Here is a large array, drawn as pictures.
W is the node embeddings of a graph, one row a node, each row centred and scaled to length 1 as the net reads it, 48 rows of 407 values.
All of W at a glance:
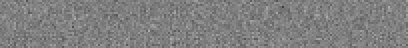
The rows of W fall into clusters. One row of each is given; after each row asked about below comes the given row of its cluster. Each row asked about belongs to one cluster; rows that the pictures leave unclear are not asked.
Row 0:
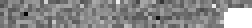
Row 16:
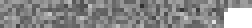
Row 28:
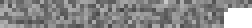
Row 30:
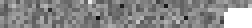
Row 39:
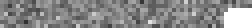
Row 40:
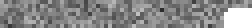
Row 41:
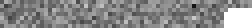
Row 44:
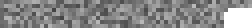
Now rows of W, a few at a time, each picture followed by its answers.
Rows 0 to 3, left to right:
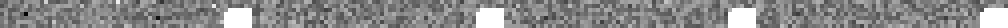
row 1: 30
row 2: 28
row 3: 40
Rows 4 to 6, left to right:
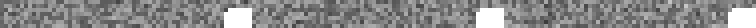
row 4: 44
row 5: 16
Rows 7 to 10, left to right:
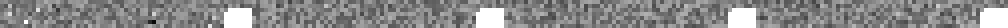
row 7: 39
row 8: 30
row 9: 28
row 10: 28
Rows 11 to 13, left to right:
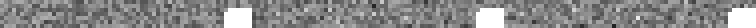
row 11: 16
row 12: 0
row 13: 28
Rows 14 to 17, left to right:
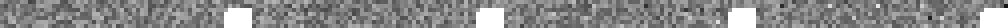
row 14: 39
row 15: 16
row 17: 30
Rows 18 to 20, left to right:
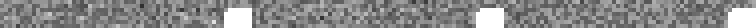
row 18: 16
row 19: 0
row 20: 41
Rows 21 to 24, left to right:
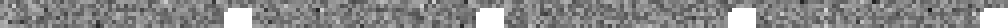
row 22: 28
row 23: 40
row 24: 0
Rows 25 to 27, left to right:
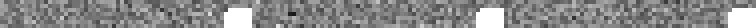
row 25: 40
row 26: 40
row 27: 0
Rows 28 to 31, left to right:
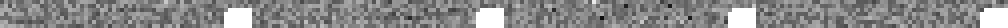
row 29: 0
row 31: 44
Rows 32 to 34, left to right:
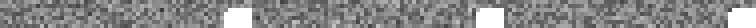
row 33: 28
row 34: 44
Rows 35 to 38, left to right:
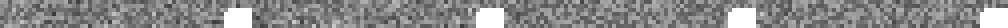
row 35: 16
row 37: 41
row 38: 39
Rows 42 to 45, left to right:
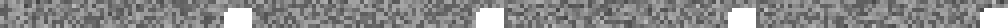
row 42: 30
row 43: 41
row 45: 44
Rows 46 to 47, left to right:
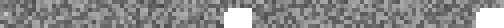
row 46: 39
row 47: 41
